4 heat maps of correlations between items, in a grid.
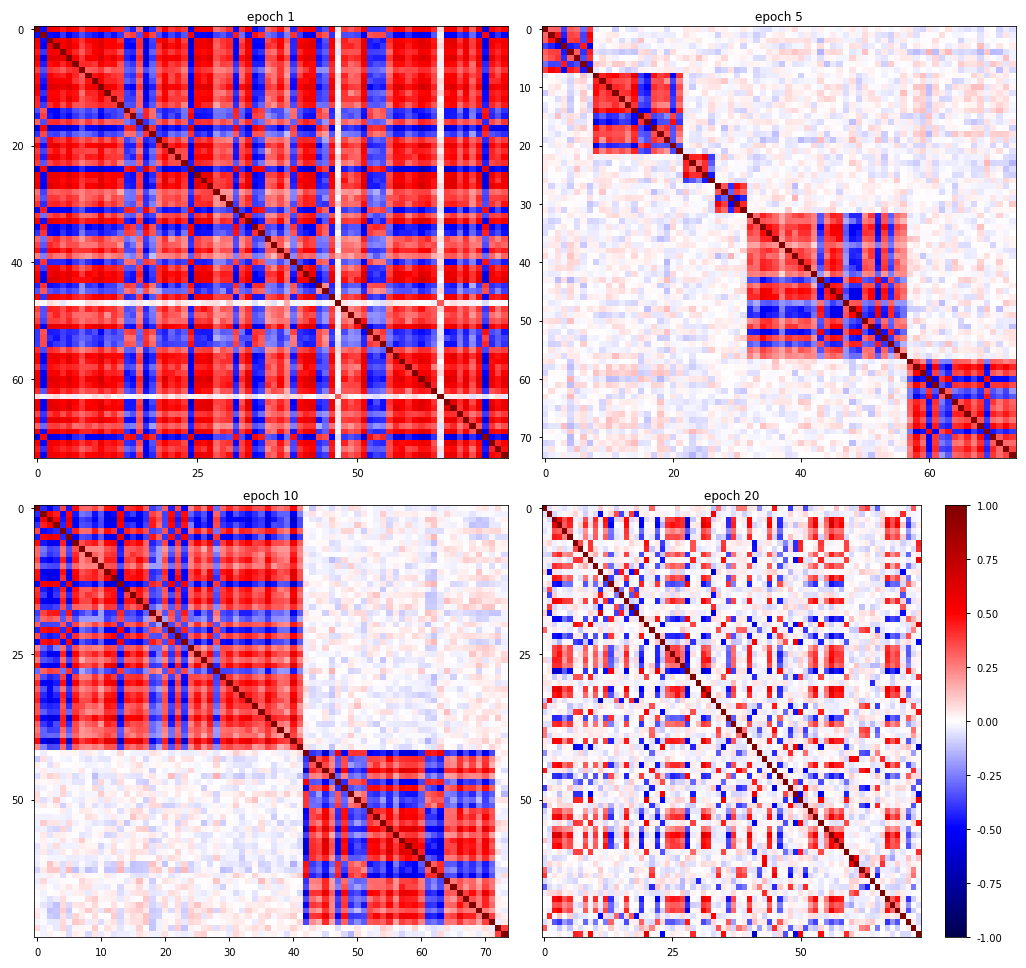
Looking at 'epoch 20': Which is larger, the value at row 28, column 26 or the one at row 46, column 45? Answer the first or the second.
the second
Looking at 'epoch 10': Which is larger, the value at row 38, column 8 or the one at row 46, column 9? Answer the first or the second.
the first
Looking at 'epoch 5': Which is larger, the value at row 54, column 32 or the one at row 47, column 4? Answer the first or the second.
the second
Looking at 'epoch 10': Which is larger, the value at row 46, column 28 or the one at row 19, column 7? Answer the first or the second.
the first
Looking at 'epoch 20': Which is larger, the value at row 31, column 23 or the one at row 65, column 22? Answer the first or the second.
the second
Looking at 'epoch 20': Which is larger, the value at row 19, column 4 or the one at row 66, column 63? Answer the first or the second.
the second
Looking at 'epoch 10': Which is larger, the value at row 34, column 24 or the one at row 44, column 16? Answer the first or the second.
the first
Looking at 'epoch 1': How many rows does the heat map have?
74
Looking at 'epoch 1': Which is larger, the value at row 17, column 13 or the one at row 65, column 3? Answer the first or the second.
the second
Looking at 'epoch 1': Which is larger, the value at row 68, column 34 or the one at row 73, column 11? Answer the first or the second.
the second
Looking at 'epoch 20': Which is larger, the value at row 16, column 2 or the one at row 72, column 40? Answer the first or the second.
the first
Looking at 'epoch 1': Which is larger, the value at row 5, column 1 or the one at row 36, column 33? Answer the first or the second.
the second
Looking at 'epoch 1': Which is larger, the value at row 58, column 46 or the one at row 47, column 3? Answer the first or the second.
the first
